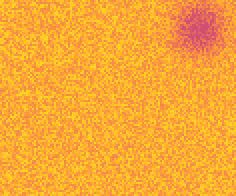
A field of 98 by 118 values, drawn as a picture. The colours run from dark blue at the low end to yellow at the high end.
Ninth with the lowest average: top right. Stripes: none. Dips: one, in the top right. Odd rows or columns: none. Average level on the scale: 80%. Mirror symmetry: none.
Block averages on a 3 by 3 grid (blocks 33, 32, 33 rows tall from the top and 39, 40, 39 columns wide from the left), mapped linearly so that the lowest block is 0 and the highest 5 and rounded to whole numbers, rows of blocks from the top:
550
555
555
